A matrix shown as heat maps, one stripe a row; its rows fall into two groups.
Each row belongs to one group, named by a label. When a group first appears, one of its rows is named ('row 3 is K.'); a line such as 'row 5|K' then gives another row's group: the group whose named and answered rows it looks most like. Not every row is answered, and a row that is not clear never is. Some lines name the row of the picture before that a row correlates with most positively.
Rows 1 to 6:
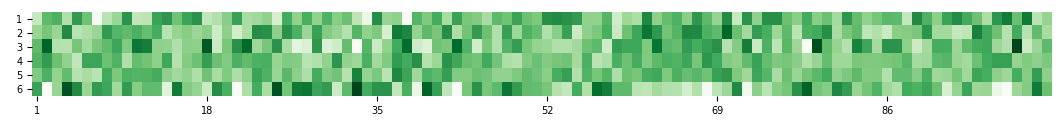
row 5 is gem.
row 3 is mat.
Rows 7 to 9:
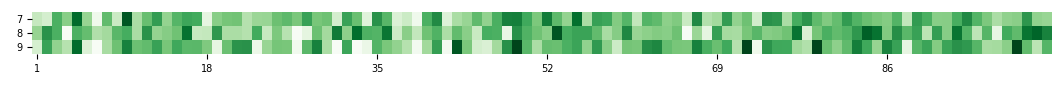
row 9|mat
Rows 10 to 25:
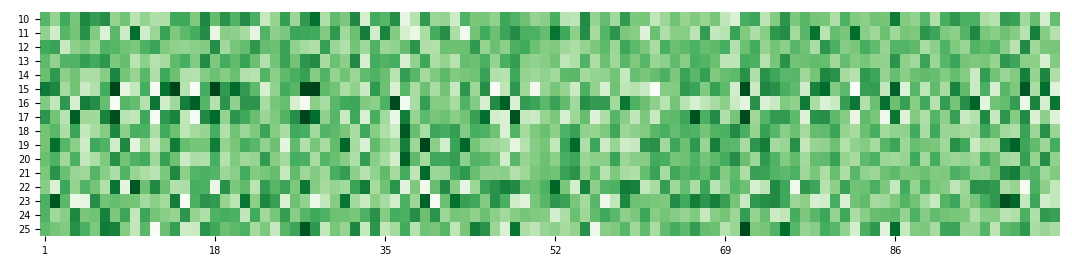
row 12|mat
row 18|gem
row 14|gem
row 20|gem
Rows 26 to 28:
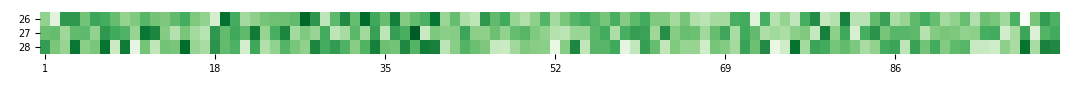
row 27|mat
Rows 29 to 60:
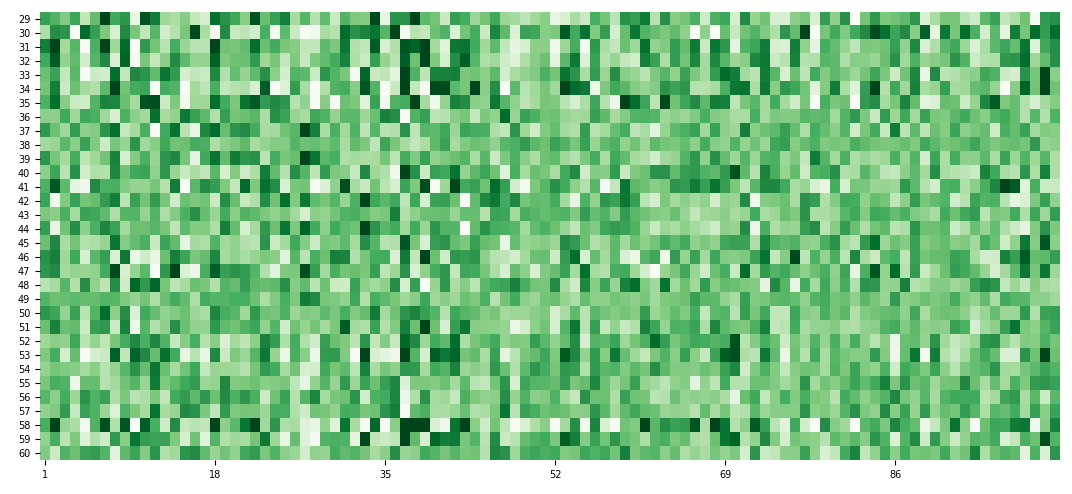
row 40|gem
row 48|mat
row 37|gem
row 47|gem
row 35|mat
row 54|gem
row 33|gem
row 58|mat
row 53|gem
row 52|gem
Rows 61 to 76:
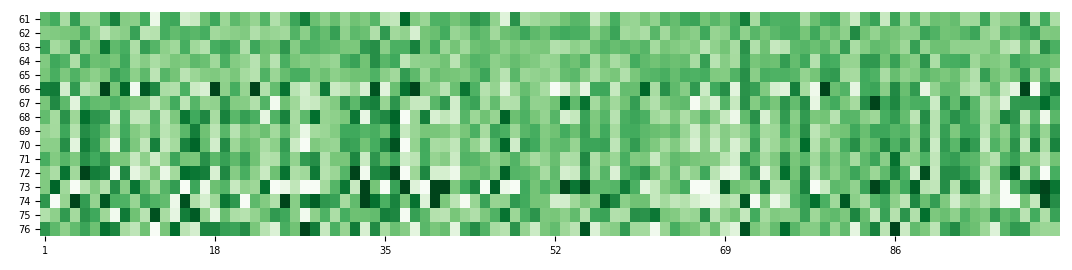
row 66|mat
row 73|gem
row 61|gem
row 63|mat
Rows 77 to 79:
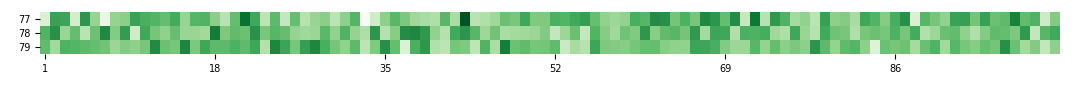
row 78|mat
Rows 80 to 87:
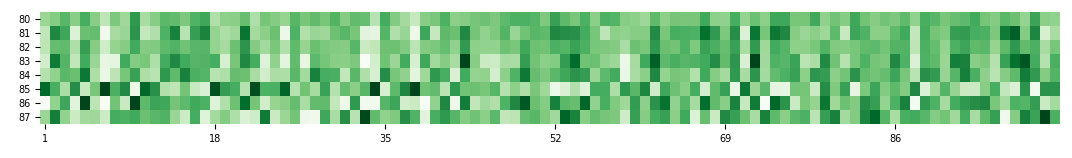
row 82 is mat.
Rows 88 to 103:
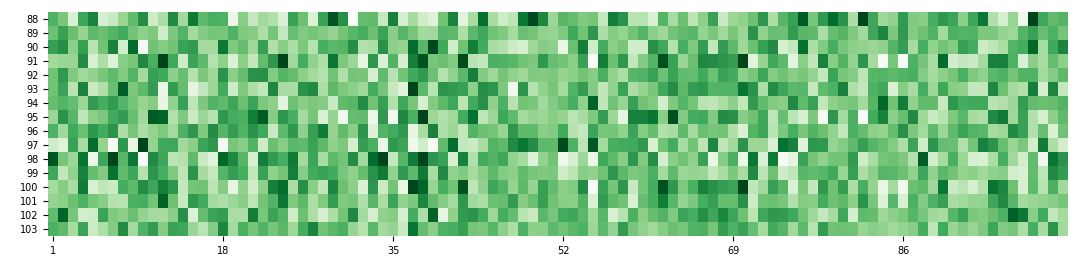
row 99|mat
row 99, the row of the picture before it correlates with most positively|85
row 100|gem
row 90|mat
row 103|gem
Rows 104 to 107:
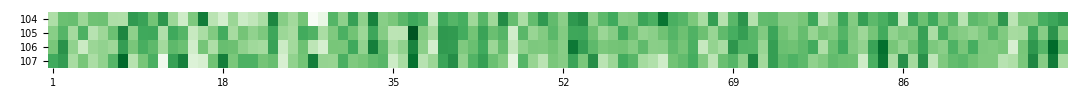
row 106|gem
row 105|gem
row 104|gem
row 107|gem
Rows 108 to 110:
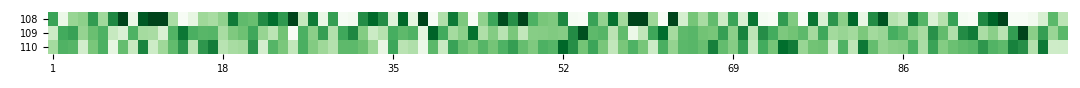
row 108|mat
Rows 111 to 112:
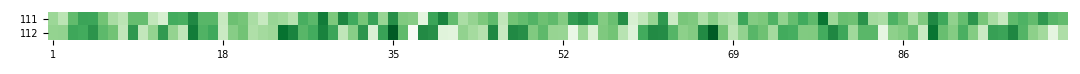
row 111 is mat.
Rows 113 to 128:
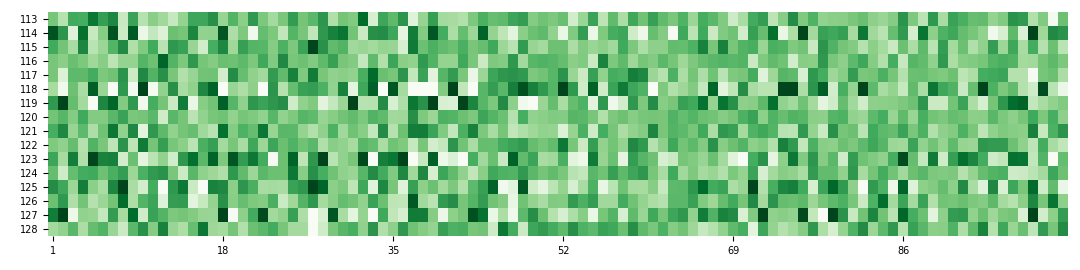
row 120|gem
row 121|mat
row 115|gem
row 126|gem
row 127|mat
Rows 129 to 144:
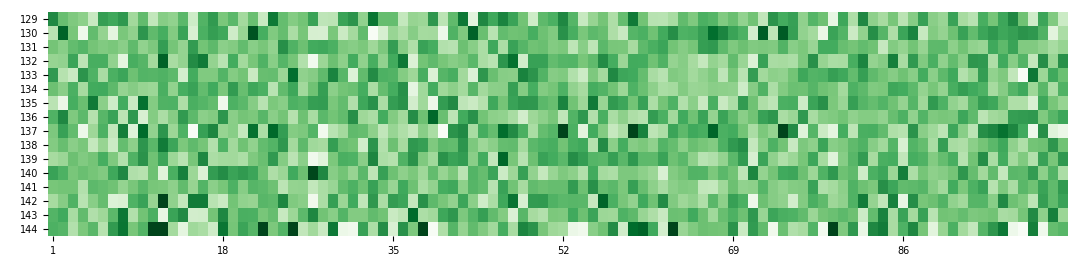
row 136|mat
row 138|gem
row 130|mat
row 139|gem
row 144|mat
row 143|gem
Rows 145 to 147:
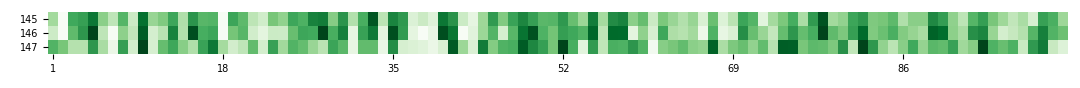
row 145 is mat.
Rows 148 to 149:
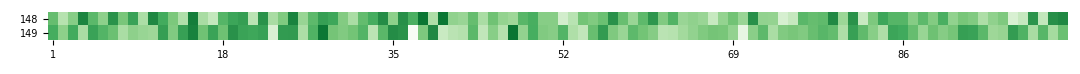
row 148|mat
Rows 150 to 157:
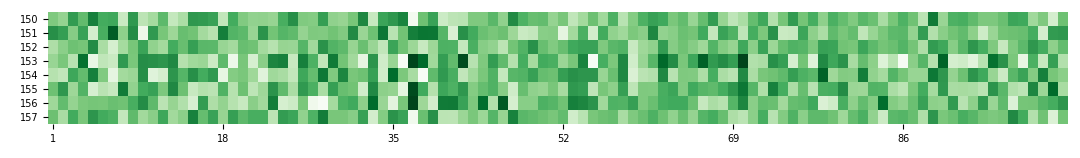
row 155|gem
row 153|gem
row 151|mat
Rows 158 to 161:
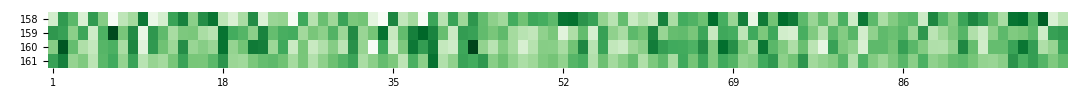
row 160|mat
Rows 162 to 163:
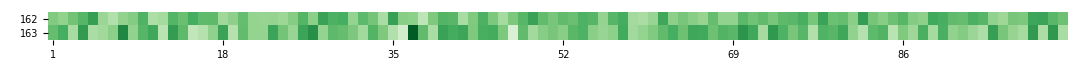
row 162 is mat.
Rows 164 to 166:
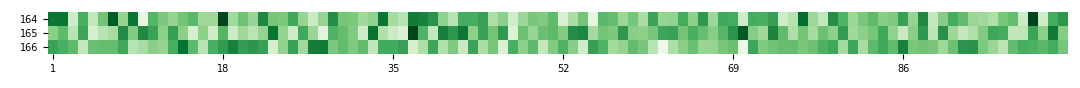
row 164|mat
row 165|gem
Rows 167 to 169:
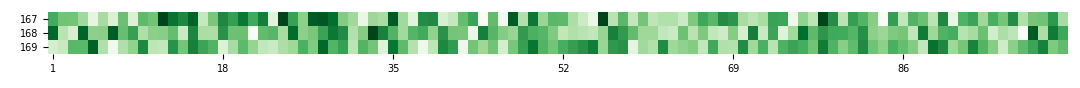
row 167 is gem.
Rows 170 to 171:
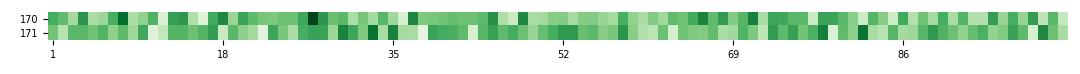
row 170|gem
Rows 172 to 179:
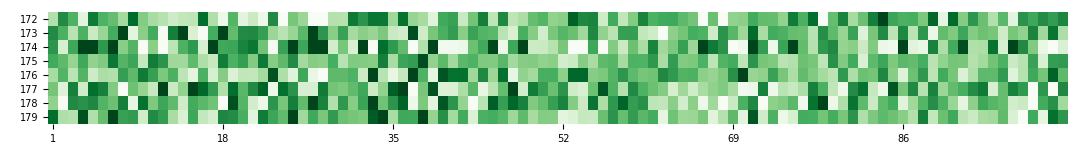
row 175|mat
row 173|gem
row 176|gem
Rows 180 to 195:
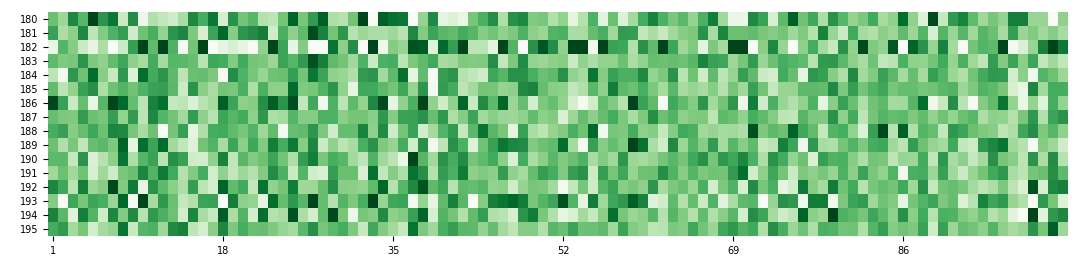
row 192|mat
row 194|mat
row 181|gem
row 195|gem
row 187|mat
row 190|gem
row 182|gem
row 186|mat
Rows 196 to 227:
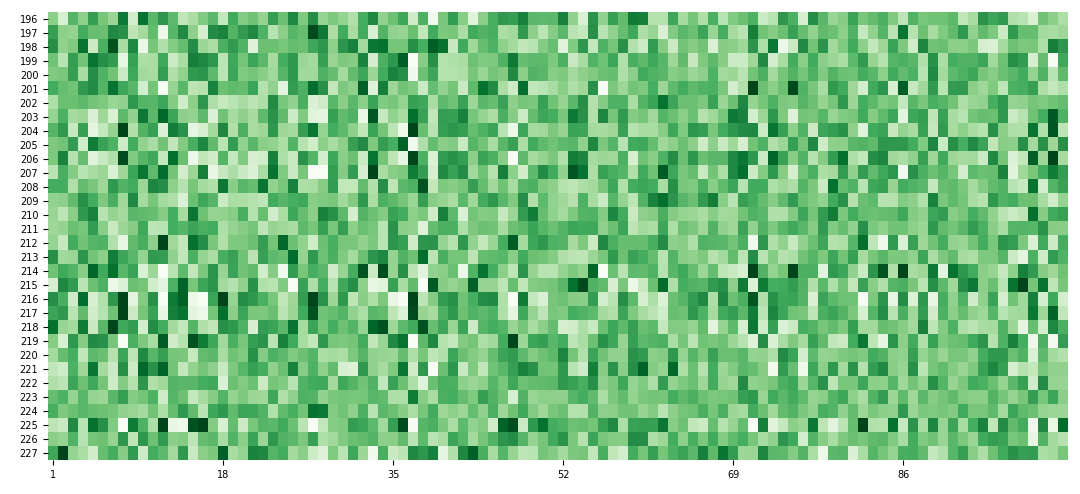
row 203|gem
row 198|mat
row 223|gem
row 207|gem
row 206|gem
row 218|mat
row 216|gem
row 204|gem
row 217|gem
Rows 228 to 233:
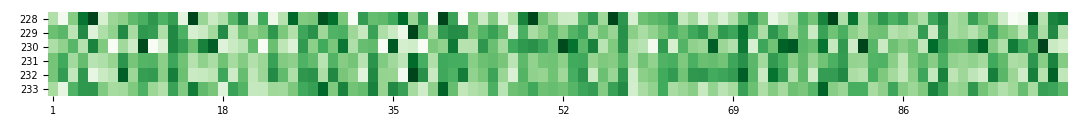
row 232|gem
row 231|gem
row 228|mat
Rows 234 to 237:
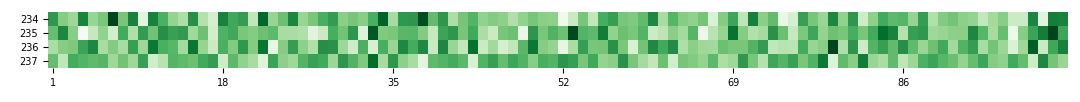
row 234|mat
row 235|gem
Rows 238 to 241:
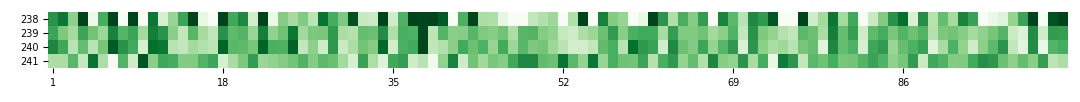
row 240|mat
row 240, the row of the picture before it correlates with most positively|234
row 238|mat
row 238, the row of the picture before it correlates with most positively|234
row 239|mat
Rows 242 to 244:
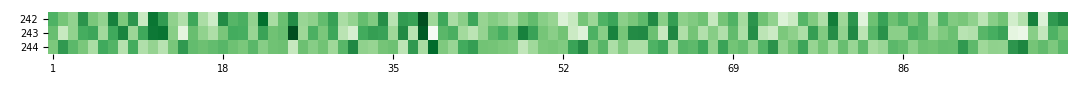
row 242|mat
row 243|mat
